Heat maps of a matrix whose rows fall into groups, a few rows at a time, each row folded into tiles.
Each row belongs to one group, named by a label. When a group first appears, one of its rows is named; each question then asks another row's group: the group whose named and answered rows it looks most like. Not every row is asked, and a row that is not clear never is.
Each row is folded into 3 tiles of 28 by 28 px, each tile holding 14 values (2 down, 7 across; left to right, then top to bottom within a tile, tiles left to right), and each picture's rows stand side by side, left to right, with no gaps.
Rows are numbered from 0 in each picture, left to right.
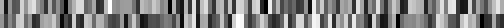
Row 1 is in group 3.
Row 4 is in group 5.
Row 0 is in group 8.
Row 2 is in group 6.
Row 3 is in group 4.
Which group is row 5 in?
8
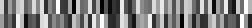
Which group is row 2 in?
8
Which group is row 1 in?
5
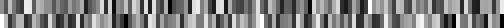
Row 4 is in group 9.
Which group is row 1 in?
6
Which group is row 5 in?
3
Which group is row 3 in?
4
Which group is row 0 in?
3
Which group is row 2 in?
6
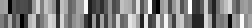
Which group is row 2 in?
5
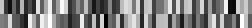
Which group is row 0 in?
9
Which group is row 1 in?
9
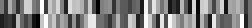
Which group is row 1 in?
4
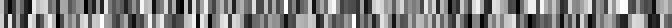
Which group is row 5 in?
5
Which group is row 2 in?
6
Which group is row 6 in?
3
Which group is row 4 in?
9
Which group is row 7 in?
8
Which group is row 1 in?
5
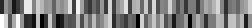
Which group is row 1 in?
6
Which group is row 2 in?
9
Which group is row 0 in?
3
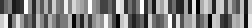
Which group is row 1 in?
5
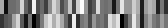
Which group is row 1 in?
9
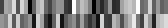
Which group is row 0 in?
5
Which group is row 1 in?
9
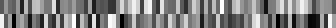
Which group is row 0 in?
6
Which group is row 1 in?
9
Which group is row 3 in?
3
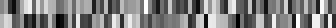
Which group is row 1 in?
9
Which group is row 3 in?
4
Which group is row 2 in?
9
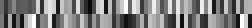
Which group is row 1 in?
6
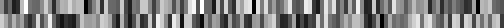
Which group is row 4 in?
5
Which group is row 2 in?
8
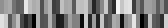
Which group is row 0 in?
3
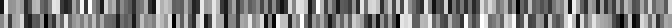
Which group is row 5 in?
4
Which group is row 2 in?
9
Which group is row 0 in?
5
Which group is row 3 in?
9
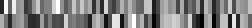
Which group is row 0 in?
5
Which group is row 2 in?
5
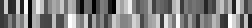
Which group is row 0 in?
6
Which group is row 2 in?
4
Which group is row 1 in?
9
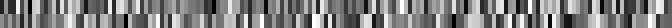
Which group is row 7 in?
4
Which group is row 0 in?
6
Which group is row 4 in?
9
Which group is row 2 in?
4
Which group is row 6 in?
3
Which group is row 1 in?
6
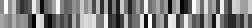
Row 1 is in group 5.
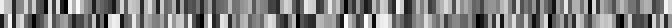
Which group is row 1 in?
9
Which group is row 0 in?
8
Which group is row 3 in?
5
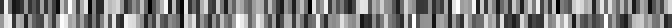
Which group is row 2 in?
6
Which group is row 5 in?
6
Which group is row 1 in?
8
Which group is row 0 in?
4
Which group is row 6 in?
8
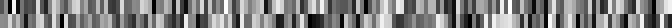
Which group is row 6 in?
4
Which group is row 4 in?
9
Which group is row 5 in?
5
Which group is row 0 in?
5
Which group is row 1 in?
5
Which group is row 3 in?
3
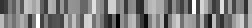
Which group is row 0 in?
6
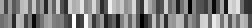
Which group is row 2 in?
4
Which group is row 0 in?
8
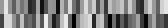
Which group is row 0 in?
4
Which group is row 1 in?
3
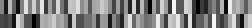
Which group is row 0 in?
8
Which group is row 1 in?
8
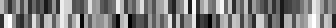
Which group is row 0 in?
4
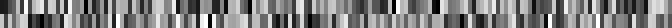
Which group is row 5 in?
3
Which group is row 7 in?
4
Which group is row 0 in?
6
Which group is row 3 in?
3
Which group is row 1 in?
6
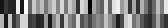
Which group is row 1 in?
8
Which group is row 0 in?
6
